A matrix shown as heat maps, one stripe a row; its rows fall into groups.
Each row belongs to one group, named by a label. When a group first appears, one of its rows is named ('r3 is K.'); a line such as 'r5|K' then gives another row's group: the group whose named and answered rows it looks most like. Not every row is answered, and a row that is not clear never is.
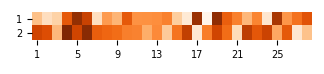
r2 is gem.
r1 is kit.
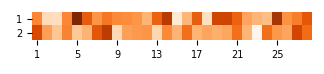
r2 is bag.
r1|kit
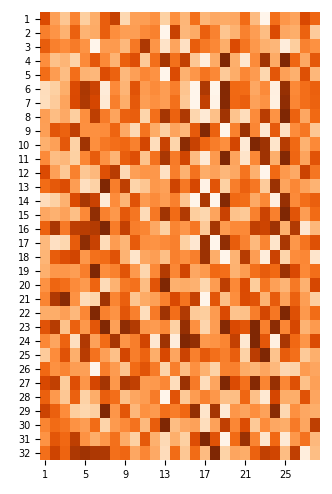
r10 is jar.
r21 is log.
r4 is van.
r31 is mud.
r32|gem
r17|kit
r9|mud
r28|bag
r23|gem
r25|jar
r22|van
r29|log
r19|van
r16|gem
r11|van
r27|gem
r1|bag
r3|mud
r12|bag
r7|kit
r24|jar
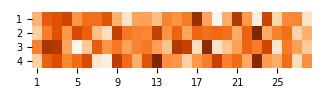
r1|mud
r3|log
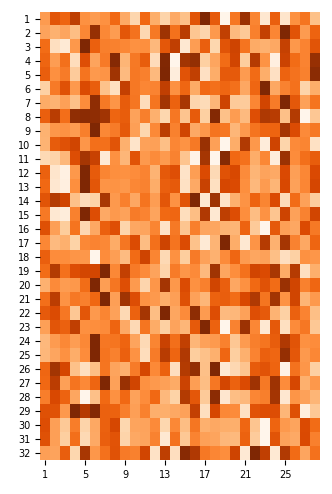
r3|kit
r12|kit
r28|log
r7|van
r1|mud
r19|gem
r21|gem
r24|van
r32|jar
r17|van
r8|gem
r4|jar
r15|kit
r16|bag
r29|gem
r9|van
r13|kit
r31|bag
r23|mud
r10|mud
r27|gem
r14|log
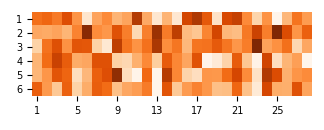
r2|van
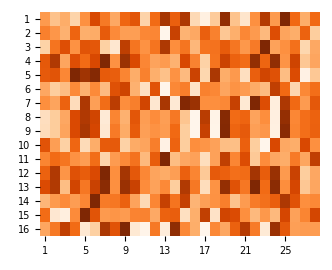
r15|kit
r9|kit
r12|gem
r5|gem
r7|jar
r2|bag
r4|gem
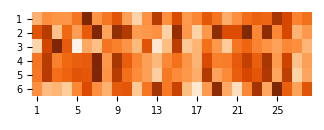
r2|gem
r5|gem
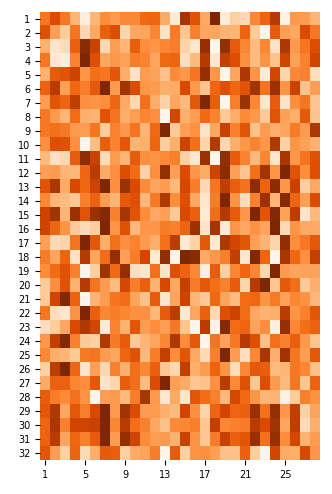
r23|kit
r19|log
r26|log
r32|bag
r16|log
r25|van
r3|kit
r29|gem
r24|log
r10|log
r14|van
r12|van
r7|mud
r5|mud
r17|kit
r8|bag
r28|mud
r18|jar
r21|log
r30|gem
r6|gem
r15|gem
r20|jar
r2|bag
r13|gem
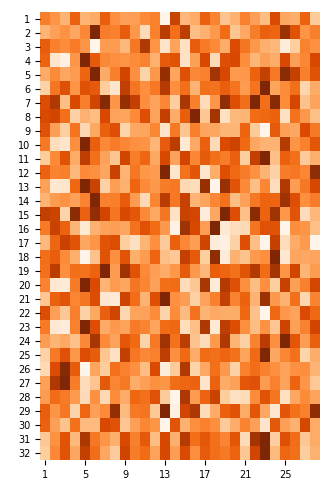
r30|bag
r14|van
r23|kit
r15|gem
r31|jar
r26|log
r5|van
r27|log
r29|jar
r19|gem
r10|kit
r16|log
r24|van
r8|log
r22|bag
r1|bag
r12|jar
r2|van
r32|jar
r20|kit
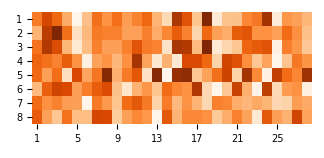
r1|log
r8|bag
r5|jar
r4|mud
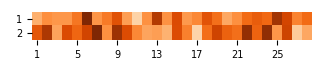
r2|gem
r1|van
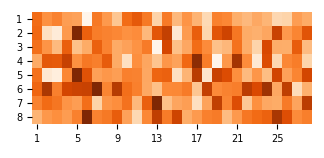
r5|kit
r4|mud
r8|van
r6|gem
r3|bag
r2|kit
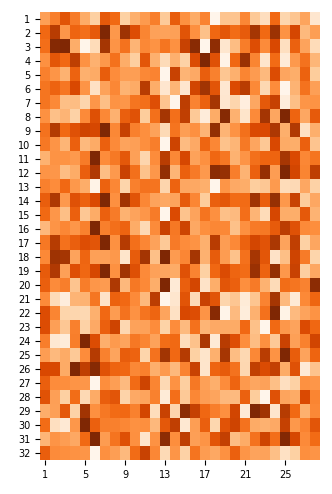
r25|van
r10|bag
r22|log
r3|log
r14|gem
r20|jar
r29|jar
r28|bag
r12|van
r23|bag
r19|gem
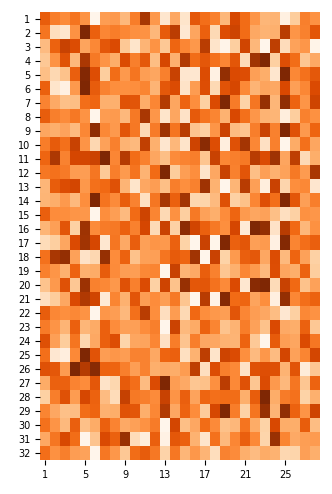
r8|mud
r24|bag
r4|jar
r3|mud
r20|jar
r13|mud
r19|bag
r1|mud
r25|kit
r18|log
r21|kit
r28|jar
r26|gem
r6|kit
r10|mud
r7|van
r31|log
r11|gem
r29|van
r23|bag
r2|kit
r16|jar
